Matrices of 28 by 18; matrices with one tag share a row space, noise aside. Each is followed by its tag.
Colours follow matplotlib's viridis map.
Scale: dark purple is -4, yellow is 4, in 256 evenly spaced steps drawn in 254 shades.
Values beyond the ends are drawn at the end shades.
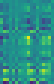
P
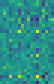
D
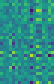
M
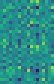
D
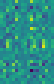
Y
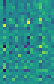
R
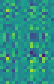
Y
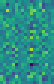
Y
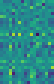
M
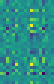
Y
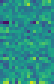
P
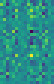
Y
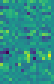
P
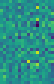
D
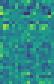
P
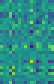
M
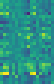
P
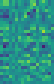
P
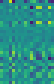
M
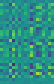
M
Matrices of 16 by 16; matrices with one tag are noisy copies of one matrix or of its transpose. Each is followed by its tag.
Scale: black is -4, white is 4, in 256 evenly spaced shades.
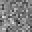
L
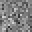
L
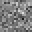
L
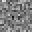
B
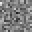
B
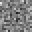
B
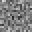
B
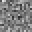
B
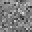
L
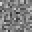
B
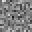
B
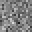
L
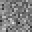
L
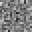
B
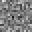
B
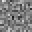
B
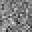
L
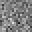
L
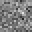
L
